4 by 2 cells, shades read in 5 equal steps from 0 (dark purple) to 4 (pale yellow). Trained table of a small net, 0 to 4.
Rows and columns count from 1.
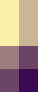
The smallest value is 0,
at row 4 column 2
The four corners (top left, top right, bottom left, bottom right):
4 3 1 0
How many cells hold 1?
2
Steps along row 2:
down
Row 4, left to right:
1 0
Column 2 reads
3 3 1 0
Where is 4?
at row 1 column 1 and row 2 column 1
